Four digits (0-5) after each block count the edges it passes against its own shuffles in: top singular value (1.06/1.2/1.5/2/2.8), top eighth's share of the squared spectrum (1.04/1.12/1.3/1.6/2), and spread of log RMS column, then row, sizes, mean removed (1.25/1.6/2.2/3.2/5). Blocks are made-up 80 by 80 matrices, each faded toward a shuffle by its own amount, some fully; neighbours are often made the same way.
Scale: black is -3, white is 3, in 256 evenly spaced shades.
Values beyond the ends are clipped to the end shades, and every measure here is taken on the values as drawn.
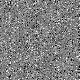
2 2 2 0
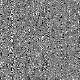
3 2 3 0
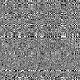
5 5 3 4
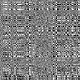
5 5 3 4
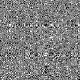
4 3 2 3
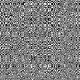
5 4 3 3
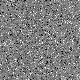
2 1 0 0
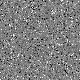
0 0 0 0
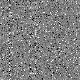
1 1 2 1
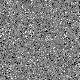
1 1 1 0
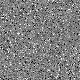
2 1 0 0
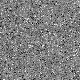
2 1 0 0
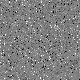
0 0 0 0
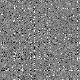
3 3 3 2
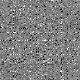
2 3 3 3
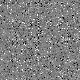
2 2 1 1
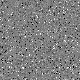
1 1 1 1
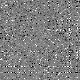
3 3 2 2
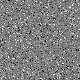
1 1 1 0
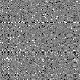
4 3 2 2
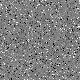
0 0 0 0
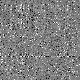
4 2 1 1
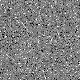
3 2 0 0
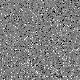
3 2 1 1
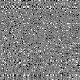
4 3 2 2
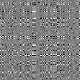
5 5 4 4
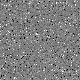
2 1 0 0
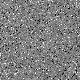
1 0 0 0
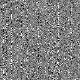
2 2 3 0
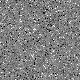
0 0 0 0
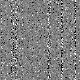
2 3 3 0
